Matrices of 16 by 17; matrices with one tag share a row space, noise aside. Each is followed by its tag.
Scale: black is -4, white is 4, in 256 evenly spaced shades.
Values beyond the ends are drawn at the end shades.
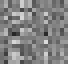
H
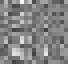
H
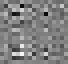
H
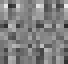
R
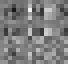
R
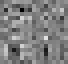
H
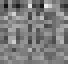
R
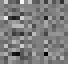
H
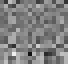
R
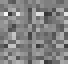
R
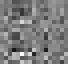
H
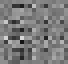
H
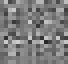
R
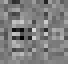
H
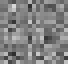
R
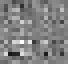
H
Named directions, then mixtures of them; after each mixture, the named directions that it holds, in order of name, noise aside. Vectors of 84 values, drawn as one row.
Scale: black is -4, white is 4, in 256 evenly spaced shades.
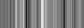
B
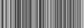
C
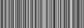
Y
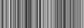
B, C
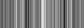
B, Y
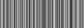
Y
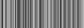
C, Y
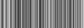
C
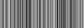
B, C, Y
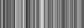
B, C, Y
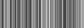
B, C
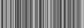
C, Y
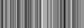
B, C, Y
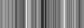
B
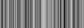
B, C, Y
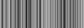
B, C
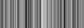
B, C, Y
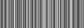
Y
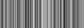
B, C, Y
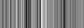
B, C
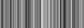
B, C, Y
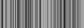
B, C, Y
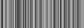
C, Y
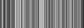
B, C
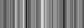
B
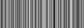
Y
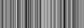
B, C, Y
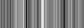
B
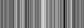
B, Y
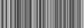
C
